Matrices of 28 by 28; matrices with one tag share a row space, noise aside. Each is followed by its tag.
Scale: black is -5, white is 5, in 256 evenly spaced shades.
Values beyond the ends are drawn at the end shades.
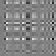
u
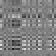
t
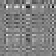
u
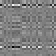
t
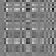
u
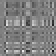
u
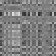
t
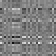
t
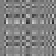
u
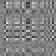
u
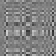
u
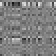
t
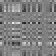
t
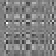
u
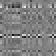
t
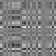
t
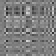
u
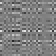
t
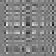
u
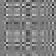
u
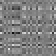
t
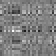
t
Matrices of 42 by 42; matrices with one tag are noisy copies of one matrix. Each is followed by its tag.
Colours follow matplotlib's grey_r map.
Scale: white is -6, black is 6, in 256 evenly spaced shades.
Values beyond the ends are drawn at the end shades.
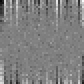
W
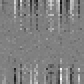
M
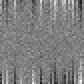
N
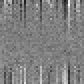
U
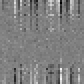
M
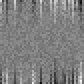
N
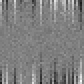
N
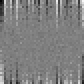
W
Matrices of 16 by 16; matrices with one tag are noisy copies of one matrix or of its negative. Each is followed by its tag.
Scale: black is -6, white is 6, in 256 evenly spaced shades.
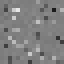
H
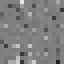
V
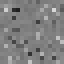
H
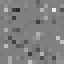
H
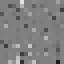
V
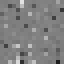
V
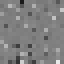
V
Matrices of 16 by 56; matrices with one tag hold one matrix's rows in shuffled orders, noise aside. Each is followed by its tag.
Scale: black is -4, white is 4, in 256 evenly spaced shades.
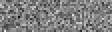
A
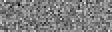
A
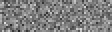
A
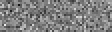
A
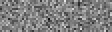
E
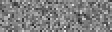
E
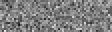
A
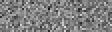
E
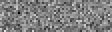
A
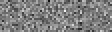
E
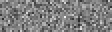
E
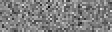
E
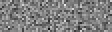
E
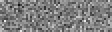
A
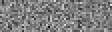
E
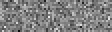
A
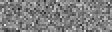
A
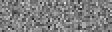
E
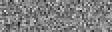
A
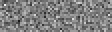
A
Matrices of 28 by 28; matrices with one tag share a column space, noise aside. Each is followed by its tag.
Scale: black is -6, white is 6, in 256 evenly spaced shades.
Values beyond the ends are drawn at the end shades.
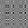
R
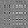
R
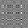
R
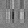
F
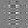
R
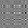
R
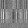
F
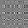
R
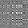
R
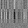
F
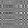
R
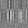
F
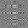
R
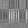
F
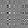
R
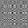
R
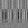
F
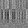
F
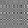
R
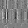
F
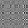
R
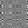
R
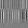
F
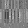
F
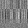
F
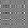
R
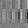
F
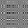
R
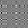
R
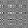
R
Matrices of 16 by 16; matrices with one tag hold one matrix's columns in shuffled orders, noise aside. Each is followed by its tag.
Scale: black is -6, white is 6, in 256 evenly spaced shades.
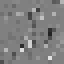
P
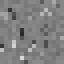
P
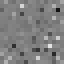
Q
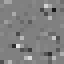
Q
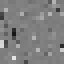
P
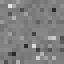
Q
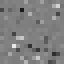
Q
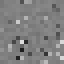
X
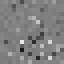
X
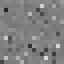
Q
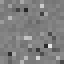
Q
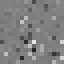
X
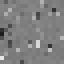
P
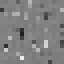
P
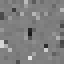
P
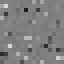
Q
